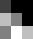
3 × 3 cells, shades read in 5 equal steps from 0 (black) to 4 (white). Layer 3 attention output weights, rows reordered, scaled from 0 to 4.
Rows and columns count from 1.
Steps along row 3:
up down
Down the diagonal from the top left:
1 2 3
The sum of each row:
1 5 9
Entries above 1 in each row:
0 2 3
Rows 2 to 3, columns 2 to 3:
2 0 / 4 3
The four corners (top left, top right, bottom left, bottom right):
1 0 2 3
